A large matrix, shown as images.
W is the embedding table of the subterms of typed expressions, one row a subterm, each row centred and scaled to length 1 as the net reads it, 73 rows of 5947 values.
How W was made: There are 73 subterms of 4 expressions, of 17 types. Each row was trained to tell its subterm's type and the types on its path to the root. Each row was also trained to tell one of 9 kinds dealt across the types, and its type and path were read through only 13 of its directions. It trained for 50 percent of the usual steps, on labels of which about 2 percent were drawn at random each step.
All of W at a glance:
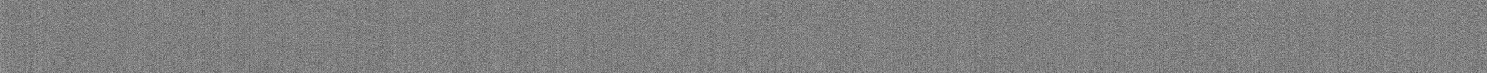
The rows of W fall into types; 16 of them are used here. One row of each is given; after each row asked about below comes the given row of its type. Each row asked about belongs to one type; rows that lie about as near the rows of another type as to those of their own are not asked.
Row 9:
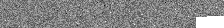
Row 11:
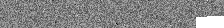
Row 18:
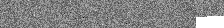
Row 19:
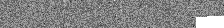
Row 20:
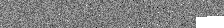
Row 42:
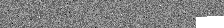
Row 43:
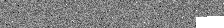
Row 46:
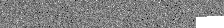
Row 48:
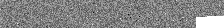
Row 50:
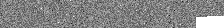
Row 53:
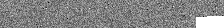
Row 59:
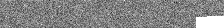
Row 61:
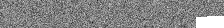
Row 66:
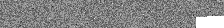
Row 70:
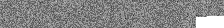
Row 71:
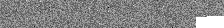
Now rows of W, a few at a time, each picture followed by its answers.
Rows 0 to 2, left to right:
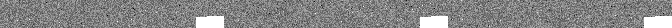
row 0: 46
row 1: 48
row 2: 53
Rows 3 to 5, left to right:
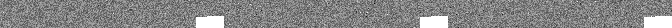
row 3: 53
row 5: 43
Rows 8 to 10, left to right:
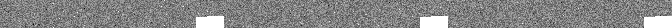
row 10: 66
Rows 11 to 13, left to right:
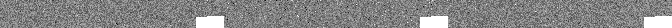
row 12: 20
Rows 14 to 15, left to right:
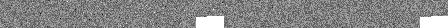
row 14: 46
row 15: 66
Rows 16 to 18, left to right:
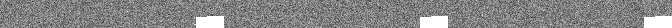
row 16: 19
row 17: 48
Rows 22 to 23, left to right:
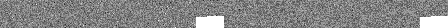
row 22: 48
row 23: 42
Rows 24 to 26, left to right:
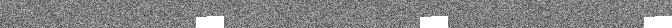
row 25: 19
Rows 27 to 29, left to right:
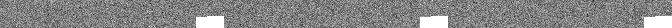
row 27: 59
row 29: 66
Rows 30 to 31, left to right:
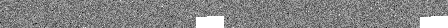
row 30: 59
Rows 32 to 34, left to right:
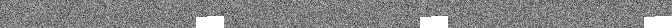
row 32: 11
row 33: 18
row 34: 19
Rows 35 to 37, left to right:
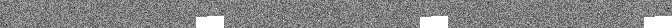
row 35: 66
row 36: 70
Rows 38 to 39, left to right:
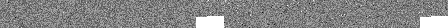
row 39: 43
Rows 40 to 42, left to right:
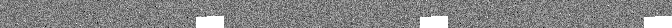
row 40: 9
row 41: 48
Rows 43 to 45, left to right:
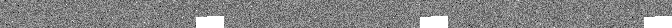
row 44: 70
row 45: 53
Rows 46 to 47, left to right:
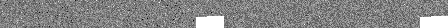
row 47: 66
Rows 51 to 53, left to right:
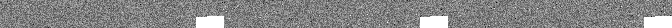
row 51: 70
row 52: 46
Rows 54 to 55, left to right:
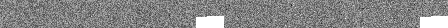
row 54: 70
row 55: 70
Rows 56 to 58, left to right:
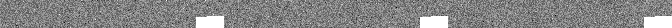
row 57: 46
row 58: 46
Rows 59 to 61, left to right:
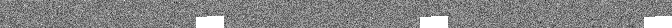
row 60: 11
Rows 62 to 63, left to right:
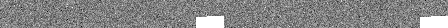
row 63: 9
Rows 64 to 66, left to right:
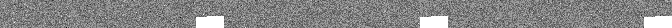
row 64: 11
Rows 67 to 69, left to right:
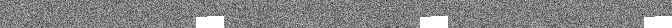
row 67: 11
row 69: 48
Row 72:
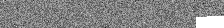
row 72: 59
